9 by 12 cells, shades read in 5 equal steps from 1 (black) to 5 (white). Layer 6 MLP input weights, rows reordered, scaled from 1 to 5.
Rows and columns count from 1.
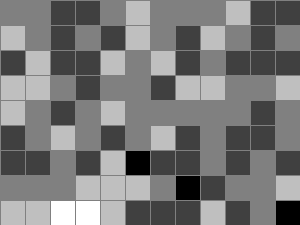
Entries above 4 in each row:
0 0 0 0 0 0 0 0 2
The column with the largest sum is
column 5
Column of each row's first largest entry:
6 1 2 1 1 3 5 4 3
